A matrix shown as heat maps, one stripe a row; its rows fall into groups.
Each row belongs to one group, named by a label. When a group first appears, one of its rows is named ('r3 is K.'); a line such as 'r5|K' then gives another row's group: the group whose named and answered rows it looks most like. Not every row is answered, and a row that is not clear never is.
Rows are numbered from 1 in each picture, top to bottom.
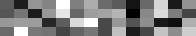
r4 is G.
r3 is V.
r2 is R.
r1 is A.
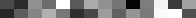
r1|A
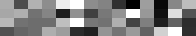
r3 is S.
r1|S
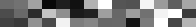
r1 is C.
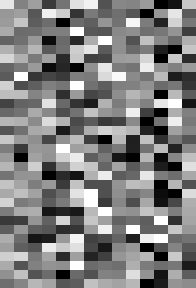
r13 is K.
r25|A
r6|V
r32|K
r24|C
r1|V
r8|C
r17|A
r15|K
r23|V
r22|V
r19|V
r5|C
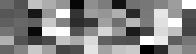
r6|K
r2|R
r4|R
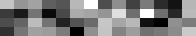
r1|V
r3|K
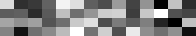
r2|R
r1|S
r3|V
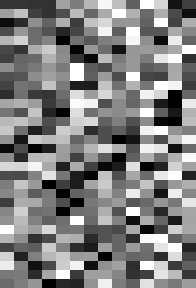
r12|V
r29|S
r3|A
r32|C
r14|V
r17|R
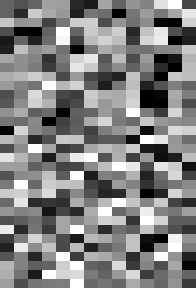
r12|K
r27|K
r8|V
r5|R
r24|C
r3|V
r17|K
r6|G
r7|V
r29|R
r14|C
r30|S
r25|R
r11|K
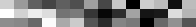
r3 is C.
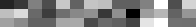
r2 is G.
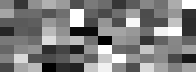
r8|C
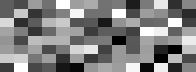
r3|S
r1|A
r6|V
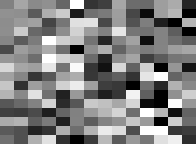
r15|R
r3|V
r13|R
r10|S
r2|R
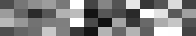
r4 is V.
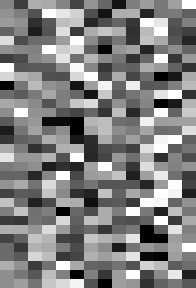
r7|A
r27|K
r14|C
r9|V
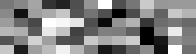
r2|S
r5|K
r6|S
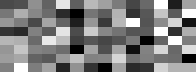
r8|G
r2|G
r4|A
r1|A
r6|G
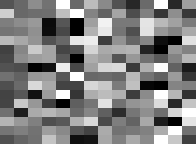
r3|C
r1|A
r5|V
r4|C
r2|S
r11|R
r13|S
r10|K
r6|K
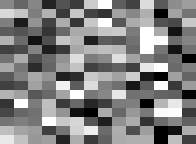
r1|C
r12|G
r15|V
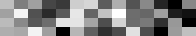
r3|S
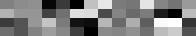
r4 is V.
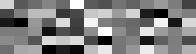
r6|C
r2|K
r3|A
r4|C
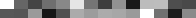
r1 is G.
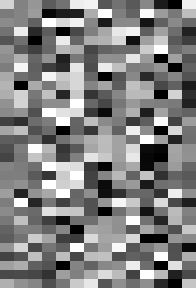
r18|K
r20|S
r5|R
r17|K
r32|V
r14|A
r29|A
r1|V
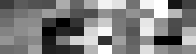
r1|R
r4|C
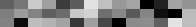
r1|K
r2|V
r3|S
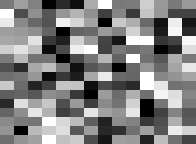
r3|S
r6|V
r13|K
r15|S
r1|C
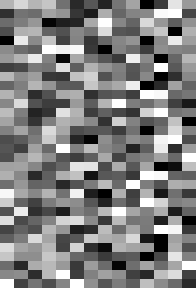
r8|A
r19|V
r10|K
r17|A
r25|S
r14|S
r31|R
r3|C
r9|V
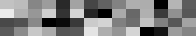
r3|C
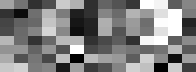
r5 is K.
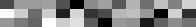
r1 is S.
